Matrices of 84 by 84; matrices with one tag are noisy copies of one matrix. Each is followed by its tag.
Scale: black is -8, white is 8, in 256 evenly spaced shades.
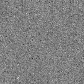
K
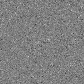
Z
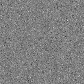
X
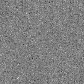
K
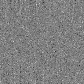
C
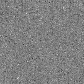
K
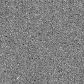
K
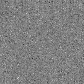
K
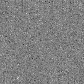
K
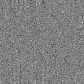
C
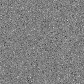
X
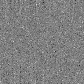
C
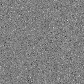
X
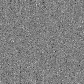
C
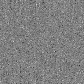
C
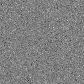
X
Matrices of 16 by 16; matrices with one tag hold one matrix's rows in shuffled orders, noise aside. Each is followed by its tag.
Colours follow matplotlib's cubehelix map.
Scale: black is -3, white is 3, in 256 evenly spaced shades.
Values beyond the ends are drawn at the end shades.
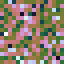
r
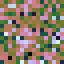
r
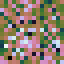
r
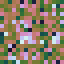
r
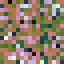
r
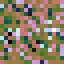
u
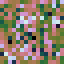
r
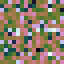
u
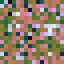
u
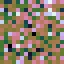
u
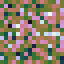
u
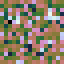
u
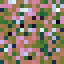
r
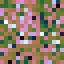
r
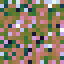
u
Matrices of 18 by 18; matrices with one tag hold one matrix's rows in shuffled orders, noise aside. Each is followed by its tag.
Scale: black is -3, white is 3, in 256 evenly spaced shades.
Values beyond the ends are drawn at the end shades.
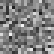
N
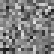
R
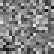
R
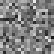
R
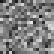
N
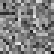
R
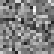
R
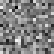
R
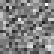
N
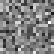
R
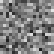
N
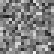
R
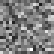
N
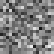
N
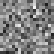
R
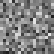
R
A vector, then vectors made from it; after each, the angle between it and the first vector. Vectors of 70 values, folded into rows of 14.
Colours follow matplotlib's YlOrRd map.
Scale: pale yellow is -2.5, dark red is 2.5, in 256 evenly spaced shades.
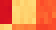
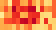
partly opposed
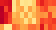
nearly parallel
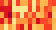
partly aligned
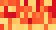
orthogonal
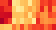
nearly parallel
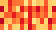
orthogonal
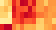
nearly opposite
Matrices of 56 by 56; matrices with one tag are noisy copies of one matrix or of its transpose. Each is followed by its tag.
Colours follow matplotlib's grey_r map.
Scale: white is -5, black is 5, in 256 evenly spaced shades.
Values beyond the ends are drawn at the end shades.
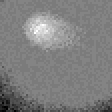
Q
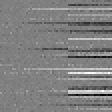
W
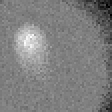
Q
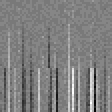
W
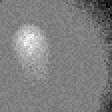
Q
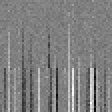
W
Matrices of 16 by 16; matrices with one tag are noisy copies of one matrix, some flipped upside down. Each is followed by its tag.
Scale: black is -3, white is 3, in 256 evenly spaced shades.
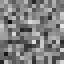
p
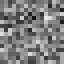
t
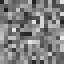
p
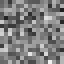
t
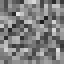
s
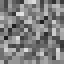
s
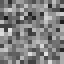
t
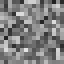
s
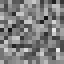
s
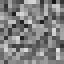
s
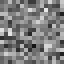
t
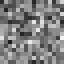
p
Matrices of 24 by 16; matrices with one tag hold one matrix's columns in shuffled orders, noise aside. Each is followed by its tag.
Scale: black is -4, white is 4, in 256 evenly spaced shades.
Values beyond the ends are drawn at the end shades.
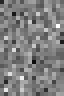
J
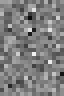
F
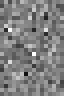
F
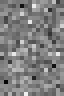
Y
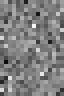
J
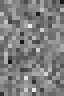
J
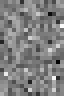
J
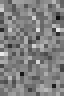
F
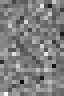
Y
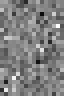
J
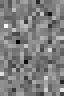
J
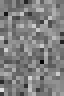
J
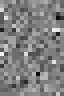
F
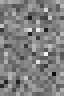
F
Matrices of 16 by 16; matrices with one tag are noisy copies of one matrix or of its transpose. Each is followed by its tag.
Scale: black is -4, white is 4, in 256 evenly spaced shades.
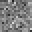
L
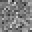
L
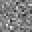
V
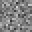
V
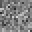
L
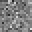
L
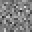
V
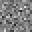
V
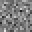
V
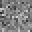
L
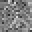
L
